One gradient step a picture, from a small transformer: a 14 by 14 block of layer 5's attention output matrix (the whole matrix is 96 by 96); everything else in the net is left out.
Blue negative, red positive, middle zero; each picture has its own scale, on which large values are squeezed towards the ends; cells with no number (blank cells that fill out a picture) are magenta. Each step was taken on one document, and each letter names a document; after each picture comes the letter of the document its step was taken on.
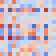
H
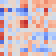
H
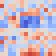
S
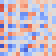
S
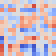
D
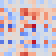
D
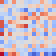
H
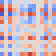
H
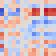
S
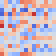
D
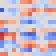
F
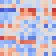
F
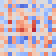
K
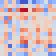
K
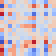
D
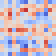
K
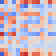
S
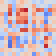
K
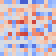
K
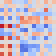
H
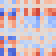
S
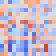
H
